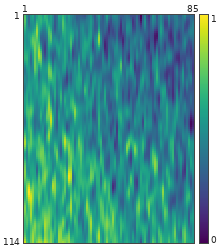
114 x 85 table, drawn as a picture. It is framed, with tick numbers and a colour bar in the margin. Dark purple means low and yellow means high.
The grain runs up and down. Values rise toward the bottom left. Neither half mirrors the other. The histogram is bell-shaped. The ninth with the highest average is the bottom left.
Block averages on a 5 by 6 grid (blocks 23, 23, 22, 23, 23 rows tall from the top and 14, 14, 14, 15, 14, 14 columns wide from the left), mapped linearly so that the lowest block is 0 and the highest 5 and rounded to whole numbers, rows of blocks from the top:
321000
322110
432211
443231
544332
